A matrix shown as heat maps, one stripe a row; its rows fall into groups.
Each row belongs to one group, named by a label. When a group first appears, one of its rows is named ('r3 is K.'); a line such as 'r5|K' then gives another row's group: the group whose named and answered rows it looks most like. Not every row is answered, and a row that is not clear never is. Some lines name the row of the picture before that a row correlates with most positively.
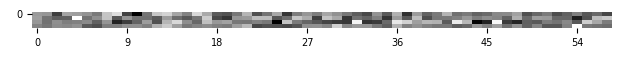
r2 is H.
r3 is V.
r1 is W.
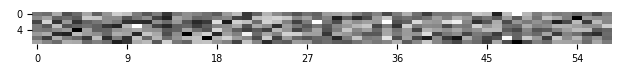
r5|W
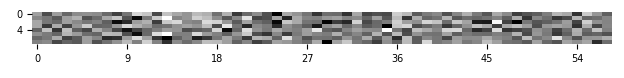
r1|V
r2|H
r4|H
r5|V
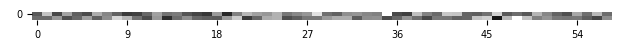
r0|H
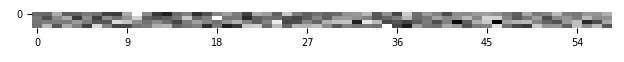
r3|H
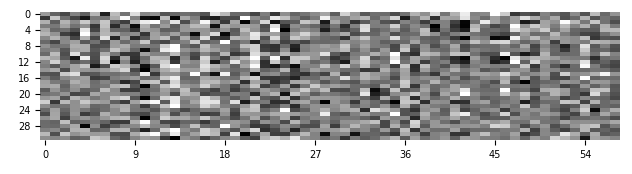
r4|W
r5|W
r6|W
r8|V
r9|V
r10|H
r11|W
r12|W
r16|V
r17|H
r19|H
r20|H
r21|V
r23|V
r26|V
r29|V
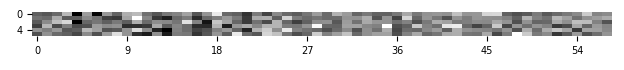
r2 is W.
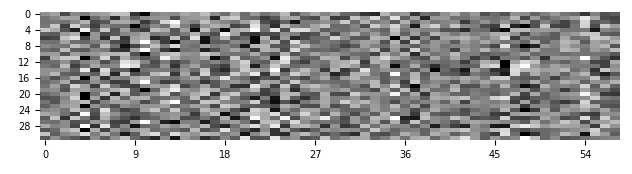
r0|V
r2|V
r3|H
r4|W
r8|H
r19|V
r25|W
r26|H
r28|W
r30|H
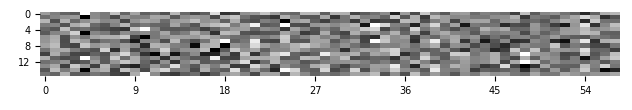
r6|V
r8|W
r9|W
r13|H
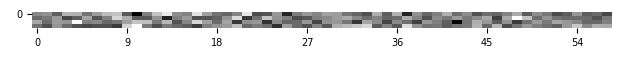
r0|V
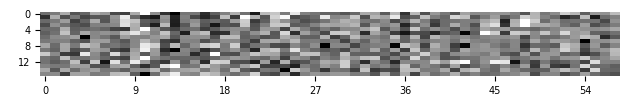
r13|V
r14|H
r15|V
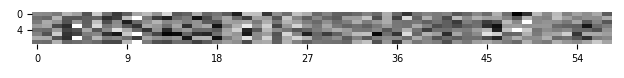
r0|H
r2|W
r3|W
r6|W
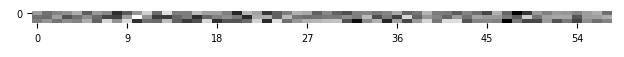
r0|H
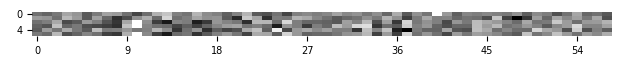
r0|V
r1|H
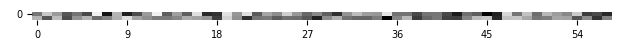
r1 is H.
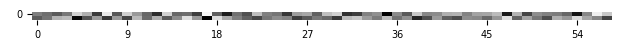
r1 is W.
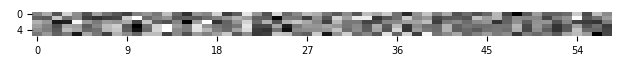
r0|H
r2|W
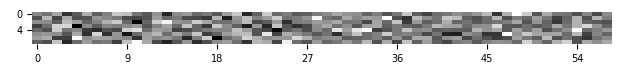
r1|H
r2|V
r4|V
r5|W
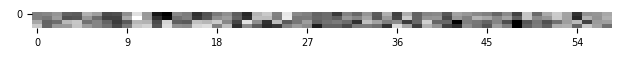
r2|H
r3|H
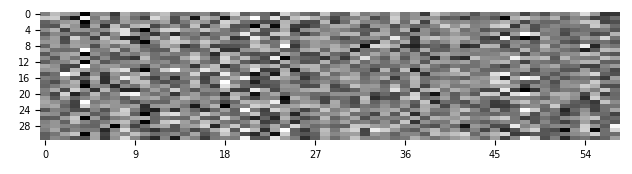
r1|W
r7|V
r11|W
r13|W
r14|V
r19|H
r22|W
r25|V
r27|V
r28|W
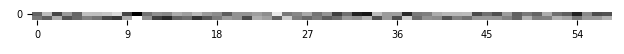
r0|V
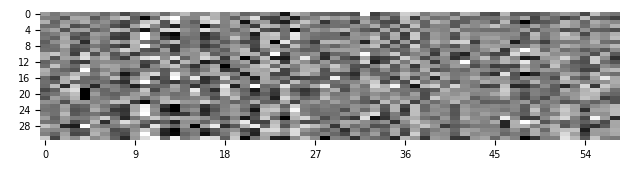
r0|H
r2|H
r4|V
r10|W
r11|H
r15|H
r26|H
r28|W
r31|H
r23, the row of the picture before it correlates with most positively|1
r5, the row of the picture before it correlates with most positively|1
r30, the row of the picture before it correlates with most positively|1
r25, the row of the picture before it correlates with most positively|1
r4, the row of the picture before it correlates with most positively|0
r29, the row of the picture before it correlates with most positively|1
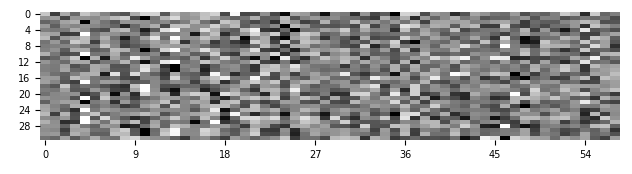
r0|H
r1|V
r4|V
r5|W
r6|H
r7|H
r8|H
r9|V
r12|V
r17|W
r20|W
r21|W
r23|H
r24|W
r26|W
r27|W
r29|V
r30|V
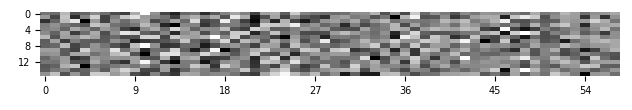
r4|H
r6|H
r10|V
